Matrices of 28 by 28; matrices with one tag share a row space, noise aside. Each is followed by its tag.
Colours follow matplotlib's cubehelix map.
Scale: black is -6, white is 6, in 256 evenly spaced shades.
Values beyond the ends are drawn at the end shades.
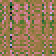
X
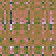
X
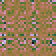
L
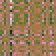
X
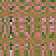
X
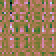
X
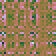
L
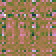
L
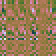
L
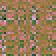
L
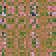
L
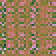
L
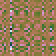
X
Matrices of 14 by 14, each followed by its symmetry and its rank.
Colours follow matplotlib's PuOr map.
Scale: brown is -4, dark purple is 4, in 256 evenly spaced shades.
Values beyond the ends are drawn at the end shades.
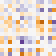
antisymmetric, rank two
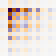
symmetric, rank one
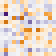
neither, rank three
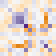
symmetric, rank three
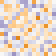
symmetric, full rank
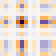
symmetric, rank one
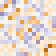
symmetric, full rank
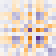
symmetric, rank two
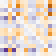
antisymmetric, rank two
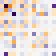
symmetric, rank three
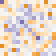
symmetric, full rank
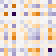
symmetric, rank two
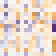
neither, rank three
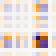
symmetric, rank one
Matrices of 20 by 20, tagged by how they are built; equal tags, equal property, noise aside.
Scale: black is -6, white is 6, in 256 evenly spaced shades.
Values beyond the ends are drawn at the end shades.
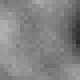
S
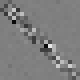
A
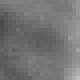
S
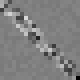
A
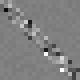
A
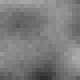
S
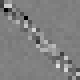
A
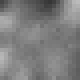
S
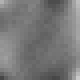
S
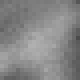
S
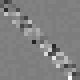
A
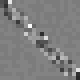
A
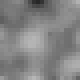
S
